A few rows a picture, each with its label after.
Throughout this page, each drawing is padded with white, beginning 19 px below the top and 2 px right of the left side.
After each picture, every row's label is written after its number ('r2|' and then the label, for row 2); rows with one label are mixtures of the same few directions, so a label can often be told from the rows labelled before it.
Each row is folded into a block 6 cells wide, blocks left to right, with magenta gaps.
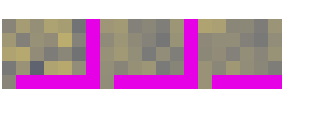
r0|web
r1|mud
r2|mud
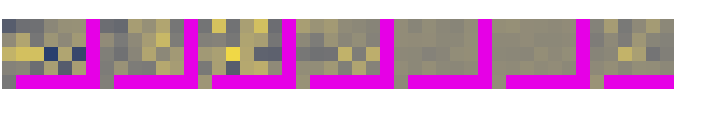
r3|mud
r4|mud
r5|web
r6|mud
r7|web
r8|mud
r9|web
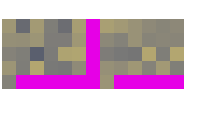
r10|web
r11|mud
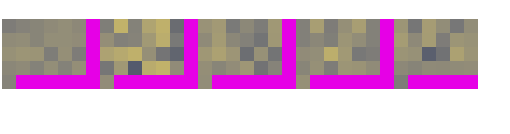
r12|mud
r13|web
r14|mud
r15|web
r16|web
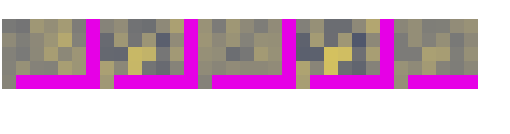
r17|mud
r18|web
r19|web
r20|web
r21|web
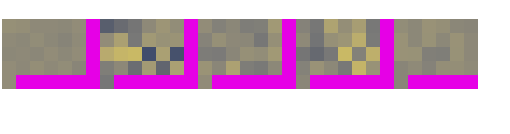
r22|mud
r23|mud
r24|web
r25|mud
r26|web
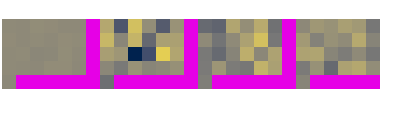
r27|web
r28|web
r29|mud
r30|web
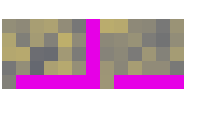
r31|web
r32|mud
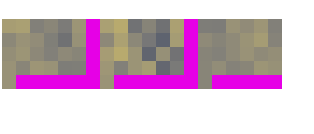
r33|mud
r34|mud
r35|mud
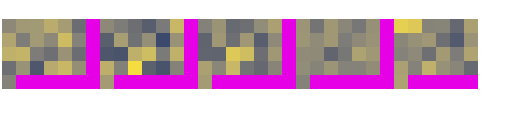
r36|web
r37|web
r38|web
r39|web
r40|mud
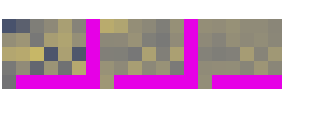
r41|mud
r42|mud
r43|mud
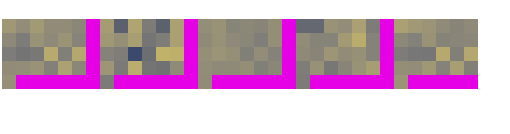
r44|mud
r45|web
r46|mud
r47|mud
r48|mud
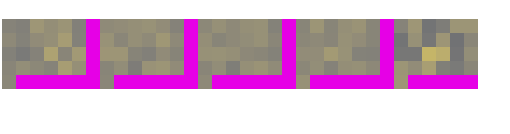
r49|mud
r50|web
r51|web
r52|web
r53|web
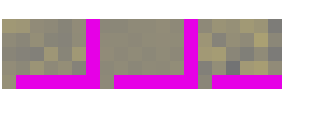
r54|mud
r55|mud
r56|web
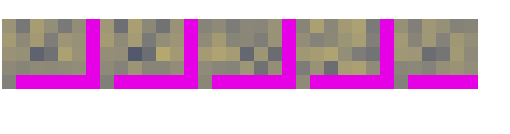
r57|web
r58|web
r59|mud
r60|web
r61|web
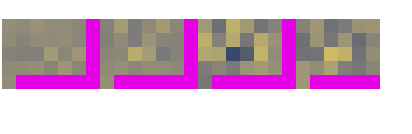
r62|mud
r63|web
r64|web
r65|web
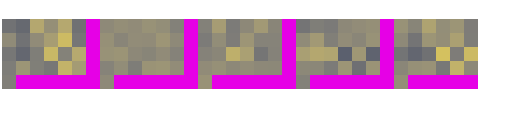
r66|mud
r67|web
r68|web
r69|mud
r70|mud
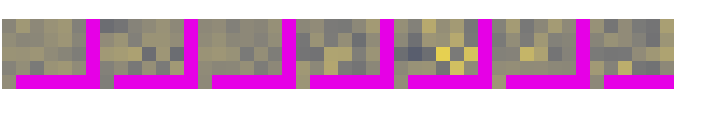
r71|web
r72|mud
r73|mud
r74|web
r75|mud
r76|web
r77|web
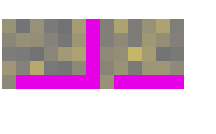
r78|web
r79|web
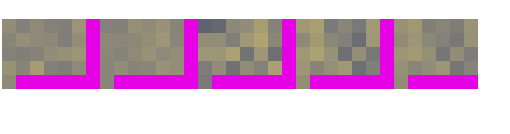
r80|web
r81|mud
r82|mud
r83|mud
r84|mud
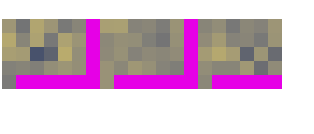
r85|web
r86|mud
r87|mud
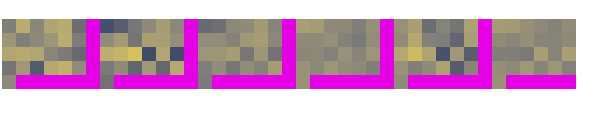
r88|web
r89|mud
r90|mud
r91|mud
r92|mud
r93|mud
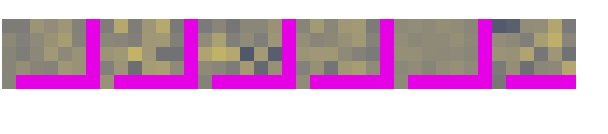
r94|mud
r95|web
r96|mud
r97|web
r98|web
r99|mud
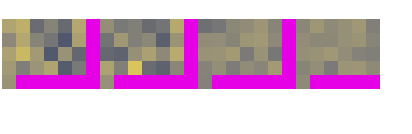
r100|mud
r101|web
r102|mud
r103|web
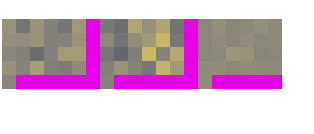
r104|web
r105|mud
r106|web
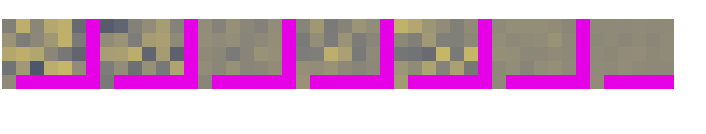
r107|web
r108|mud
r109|web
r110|web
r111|mud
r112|web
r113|web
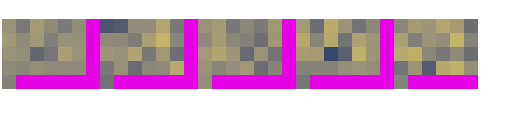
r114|web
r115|mud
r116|mud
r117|web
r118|web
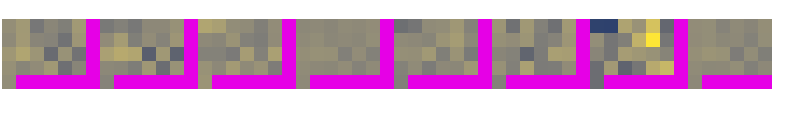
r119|mud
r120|mud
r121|mud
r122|mud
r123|mud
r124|web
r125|mud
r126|mud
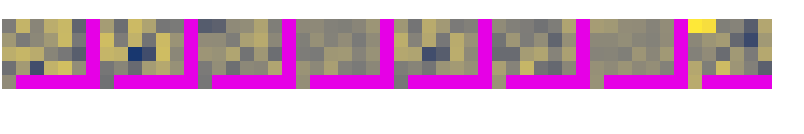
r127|web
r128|web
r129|mud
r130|web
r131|web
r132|web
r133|mud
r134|mud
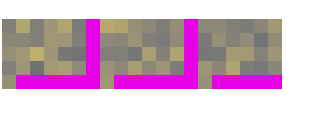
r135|web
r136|mud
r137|web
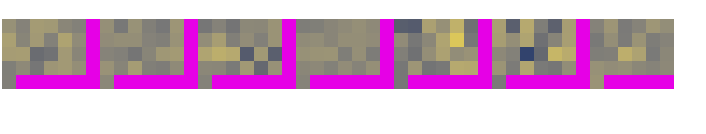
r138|web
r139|web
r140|mud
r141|mud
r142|mud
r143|web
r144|web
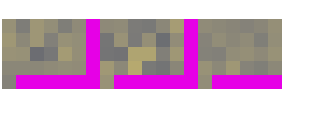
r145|web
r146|web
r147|web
